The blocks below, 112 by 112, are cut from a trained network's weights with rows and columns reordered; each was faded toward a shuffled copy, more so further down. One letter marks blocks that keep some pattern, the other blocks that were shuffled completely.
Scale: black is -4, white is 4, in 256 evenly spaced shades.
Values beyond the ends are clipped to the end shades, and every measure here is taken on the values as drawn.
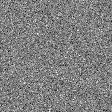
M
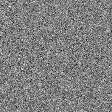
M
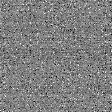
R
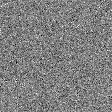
M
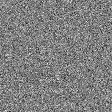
R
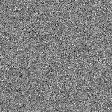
R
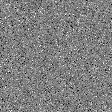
M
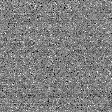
R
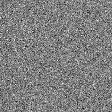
R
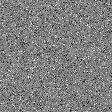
M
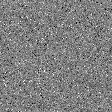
M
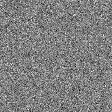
R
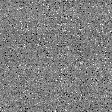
R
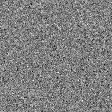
R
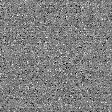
R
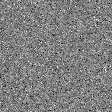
M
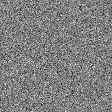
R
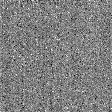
R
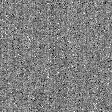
R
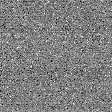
R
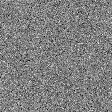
R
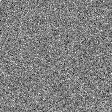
M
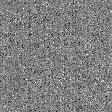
R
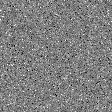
M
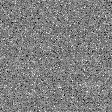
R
